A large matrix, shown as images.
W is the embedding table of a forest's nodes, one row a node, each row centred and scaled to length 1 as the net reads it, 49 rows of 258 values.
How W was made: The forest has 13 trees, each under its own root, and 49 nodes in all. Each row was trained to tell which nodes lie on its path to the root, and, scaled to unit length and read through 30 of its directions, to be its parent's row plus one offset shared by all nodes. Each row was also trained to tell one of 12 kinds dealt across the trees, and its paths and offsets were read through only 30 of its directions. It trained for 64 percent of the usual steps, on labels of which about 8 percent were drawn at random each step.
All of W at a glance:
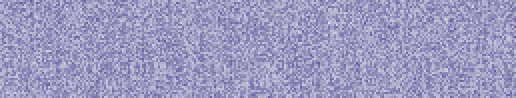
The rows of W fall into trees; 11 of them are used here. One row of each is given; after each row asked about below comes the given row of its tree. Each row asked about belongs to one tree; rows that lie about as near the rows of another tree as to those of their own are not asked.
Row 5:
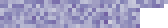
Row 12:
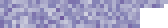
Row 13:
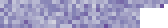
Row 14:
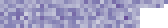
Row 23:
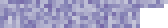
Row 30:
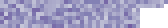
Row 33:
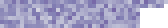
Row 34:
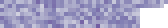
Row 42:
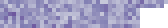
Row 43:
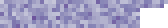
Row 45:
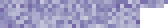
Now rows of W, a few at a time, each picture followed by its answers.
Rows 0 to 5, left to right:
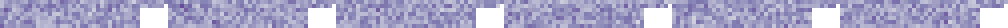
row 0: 23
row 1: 5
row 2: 23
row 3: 13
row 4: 5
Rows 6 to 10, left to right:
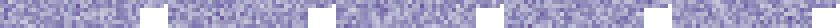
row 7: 23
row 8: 42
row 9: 30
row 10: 5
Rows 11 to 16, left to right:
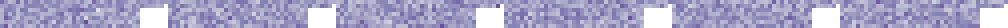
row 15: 13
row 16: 34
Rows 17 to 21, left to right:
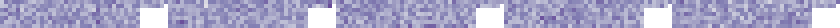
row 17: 23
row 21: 34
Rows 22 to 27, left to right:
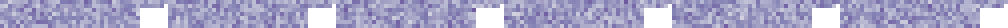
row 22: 43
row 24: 30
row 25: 45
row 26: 42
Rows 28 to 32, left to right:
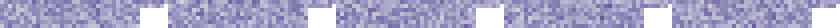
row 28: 45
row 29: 43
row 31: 34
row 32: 34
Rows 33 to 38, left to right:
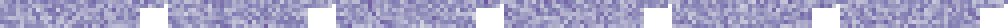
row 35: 5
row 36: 42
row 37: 33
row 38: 34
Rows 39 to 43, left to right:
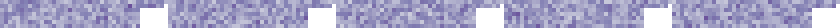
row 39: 5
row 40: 33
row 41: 30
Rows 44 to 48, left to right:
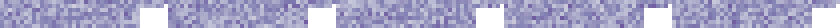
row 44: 43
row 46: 13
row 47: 42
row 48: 45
